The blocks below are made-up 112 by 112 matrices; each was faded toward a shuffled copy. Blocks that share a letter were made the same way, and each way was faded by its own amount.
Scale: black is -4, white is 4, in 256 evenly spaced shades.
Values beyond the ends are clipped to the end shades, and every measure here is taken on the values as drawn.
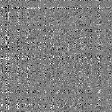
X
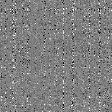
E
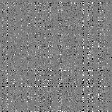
X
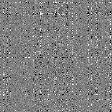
X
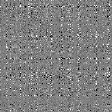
X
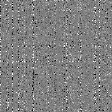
E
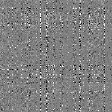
X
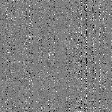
E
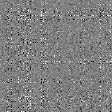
X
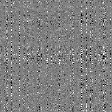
X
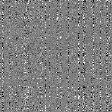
X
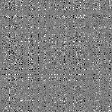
X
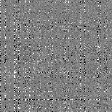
X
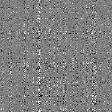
X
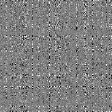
X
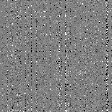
E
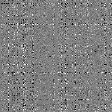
X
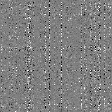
E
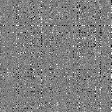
X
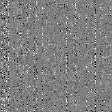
E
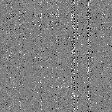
E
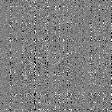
X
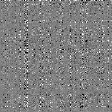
X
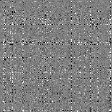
X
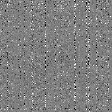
E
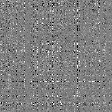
X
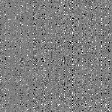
E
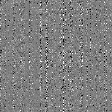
E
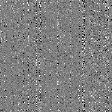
E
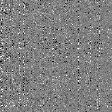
E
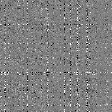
X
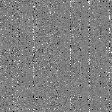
E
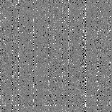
E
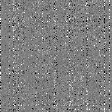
E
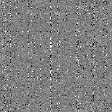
E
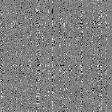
E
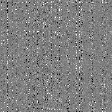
E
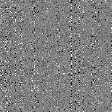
E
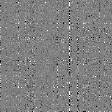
X
